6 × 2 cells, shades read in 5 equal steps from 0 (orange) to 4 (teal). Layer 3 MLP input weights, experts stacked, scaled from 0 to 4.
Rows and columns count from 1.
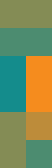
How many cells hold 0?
2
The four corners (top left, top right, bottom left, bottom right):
2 2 2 3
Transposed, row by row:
2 3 4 4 2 2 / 2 3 0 0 1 3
